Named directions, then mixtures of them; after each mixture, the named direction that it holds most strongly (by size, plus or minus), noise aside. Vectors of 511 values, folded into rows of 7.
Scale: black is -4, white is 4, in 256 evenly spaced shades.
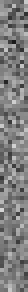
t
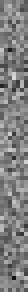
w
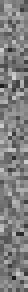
w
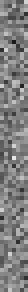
t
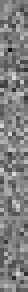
w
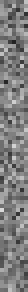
t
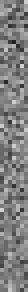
t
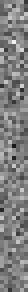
t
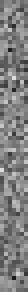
w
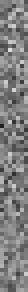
t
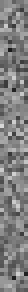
w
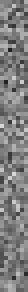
t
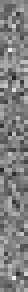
w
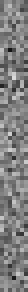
w
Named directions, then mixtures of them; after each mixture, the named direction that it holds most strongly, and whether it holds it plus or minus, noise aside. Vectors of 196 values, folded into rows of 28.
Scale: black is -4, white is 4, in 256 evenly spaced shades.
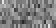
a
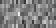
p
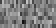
p, plus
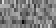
a, plus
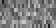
a, minus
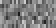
p, minus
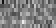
a, minus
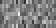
p, plus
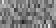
a, plus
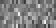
p, plus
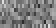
a, plus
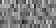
a, plus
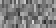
p, minus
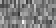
p, minus
